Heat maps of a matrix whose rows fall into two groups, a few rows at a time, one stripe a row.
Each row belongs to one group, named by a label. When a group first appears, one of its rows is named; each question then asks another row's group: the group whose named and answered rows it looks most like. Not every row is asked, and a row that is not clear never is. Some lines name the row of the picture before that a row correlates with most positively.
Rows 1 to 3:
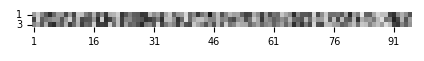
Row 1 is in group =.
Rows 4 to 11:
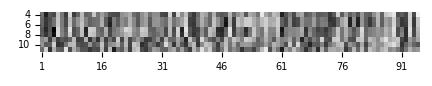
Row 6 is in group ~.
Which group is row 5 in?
~
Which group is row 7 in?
~
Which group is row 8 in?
~
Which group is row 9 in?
=
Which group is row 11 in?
=
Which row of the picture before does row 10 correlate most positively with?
3
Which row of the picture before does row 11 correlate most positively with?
2
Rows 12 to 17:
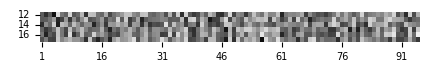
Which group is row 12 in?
~
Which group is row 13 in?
=
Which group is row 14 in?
=
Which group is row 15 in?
~
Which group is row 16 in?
~
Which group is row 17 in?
~
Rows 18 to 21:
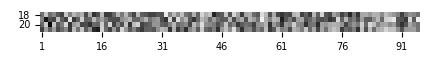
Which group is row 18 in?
=
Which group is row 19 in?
~
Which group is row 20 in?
=
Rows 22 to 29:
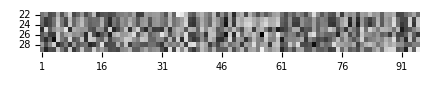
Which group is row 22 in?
~
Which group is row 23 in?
~
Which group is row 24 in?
~
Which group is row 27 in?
~
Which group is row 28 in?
=
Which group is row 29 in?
~
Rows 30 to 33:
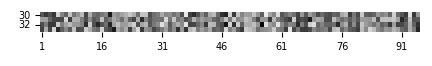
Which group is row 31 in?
=
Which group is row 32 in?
~
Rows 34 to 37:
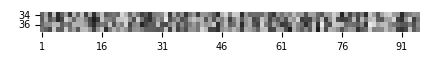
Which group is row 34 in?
=
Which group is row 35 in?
=
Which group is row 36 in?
=
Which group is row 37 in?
=
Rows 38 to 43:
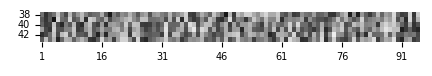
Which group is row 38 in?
~
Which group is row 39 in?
~
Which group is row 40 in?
=
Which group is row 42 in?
=
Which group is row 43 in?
=
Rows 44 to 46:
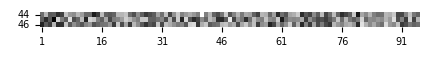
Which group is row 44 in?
=
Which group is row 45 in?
~
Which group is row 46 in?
=
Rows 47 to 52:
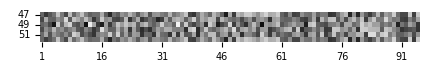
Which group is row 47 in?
~
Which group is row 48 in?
=
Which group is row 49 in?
~
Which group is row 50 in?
=
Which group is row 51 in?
=
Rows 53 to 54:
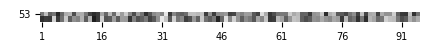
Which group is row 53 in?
=
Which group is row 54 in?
=
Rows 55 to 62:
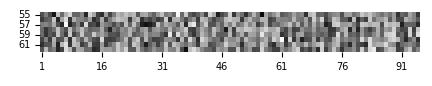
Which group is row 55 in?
~
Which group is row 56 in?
=
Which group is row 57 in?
=
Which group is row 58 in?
~
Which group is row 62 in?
=
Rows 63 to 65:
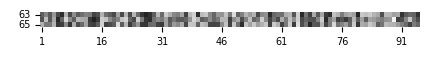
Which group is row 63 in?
=
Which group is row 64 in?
=
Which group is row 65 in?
=
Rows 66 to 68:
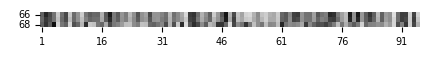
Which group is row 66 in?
~
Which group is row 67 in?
~
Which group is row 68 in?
~
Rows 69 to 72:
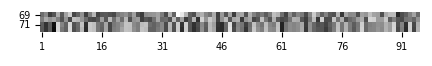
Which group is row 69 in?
~
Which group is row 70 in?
=
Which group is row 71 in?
~
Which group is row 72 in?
~
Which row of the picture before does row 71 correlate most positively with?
68
